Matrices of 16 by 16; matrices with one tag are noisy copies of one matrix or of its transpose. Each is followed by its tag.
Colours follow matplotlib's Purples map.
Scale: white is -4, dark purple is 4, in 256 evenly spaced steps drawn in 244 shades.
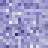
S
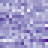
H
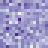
S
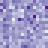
S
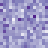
S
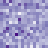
S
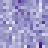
H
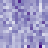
H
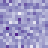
S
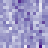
H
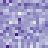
S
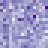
S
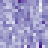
H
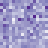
S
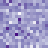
S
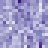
H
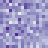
S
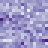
H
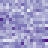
H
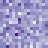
S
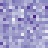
S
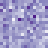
S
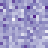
S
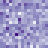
S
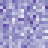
S
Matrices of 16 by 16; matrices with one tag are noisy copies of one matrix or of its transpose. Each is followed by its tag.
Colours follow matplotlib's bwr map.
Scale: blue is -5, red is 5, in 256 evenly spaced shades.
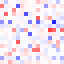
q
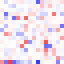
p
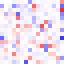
p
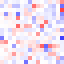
p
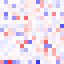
p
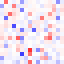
q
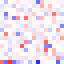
p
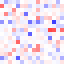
q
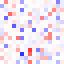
q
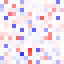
q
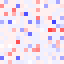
q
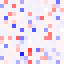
q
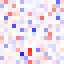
q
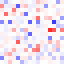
q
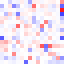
p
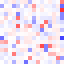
p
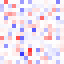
q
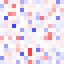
q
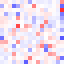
p
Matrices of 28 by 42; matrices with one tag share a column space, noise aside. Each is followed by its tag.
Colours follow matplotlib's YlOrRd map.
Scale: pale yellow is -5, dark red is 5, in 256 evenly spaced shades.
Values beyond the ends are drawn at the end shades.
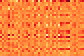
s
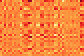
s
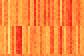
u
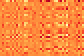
s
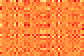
s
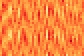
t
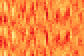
t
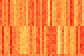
u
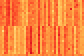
u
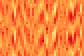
t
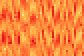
t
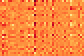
s
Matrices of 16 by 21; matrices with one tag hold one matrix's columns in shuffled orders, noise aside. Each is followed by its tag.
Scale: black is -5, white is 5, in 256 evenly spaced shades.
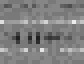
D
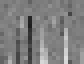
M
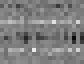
D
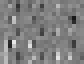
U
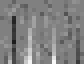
M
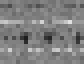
D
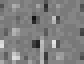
U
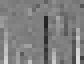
M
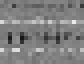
D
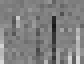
M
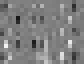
U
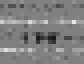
D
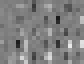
U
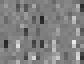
U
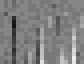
M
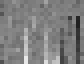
M
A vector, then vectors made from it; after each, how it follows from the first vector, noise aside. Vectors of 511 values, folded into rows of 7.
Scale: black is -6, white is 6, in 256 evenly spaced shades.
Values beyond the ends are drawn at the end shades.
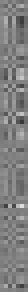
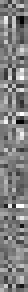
scaled up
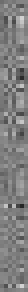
negated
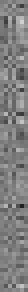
negated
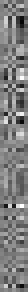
scaled up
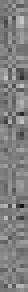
negated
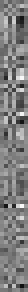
scaled up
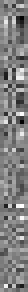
scaled up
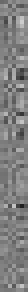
negated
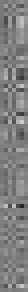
negated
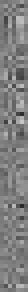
negated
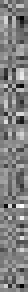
scaled up
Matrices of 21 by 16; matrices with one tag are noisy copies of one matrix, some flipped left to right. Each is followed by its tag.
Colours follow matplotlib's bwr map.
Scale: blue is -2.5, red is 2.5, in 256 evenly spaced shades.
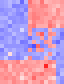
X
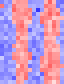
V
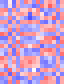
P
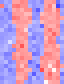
V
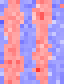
V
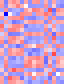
P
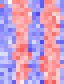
V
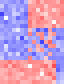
X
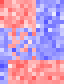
X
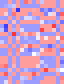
P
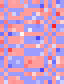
P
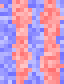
V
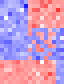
X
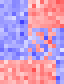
X
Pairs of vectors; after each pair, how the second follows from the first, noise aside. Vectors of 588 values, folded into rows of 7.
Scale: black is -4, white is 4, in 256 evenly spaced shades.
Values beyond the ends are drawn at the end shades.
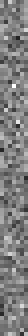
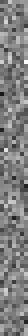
shuffled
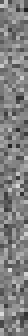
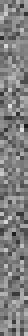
shuffled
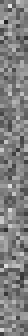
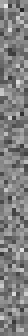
shuffled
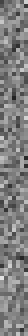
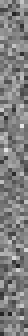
shuffled
